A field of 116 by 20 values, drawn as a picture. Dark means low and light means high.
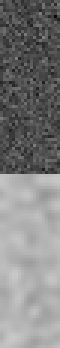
The table splits into 2 rows of 1 panel. Panel 1,1: low, fine-grained. Panel 2,1: high, blotchy, faint in contrast.
